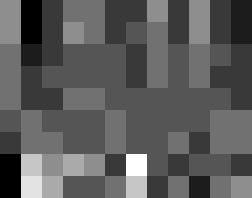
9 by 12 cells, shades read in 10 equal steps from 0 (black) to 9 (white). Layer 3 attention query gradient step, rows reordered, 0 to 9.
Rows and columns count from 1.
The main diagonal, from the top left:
5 0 2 3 4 4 3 3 4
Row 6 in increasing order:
3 3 3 3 3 3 3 3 4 4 4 4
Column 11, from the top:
2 2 3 2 3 4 4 3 4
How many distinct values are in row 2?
6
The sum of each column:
27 28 29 34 32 27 34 31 26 30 27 23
